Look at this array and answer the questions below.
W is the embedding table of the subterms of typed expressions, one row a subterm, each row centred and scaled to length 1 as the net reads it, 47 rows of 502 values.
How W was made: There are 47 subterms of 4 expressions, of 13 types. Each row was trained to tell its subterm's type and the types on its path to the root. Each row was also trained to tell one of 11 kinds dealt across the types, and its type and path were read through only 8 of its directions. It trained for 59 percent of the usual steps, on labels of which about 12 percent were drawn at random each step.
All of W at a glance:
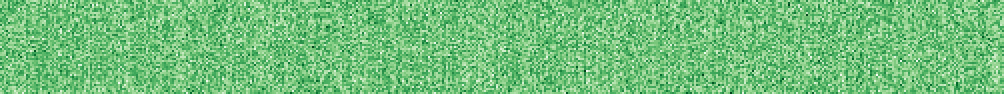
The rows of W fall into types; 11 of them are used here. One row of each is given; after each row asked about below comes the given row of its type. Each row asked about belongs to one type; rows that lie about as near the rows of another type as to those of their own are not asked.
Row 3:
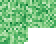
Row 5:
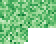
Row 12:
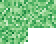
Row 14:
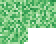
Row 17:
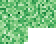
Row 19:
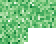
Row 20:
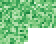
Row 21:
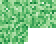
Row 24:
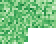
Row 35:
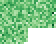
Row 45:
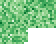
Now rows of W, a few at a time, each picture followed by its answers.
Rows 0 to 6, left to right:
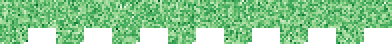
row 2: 24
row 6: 17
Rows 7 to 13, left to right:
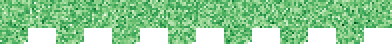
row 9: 24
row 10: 5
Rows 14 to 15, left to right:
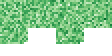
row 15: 45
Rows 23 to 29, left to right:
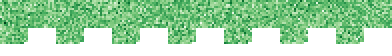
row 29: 20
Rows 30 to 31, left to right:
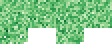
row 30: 19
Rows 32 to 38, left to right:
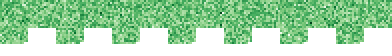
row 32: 20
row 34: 14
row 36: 24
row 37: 20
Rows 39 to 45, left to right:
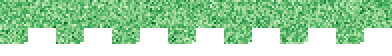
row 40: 17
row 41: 17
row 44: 14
